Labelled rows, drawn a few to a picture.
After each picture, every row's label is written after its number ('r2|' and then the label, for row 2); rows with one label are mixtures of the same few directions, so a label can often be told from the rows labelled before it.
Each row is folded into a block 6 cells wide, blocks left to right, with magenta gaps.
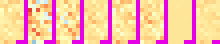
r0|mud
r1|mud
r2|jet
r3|jet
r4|mud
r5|jet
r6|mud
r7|mud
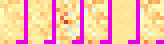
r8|mud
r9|jet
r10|jet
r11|mud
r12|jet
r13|mud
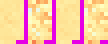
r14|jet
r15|mud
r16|mud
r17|mud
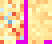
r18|jet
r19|mud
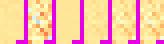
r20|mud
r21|jet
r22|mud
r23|jet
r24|jet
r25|jet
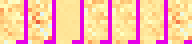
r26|mud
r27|jet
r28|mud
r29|mud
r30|mud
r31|jet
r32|jet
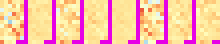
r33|jet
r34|mud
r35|mud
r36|jet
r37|jet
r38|mud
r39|jet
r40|mud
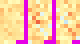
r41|mud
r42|jet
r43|jet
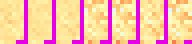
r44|jet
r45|mud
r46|jet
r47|mud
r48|mud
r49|jet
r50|mud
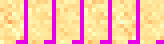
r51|jet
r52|mud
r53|mud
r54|mud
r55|jet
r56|jet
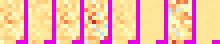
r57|jet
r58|mud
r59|jet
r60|jet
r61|jet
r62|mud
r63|mud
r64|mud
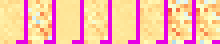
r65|mud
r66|jet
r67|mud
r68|jet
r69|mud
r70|mud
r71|mud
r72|mud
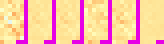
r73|jet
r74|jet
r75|jet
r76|mud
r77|jet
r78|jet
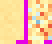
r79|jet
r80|jet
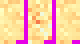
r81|mud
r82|jet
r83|mud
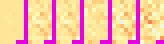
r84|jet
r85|jet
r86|jet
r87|mud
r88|jet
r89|jet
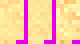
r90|mud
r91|jet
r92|mud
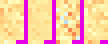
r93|mud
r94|mud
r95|jet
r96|mud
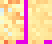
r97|mud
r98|mud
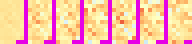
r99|jet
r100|jet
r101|jet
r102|mud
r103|jet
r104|mud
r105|mud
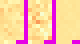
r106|mud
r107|jet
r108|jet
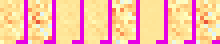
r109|jet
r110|jet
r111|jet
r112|jet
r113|mud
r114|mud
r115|mud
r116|jet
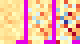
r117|jet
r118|jet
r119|jet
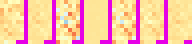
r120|mud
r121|jet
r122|jet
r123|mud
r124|jet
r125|jet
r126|jet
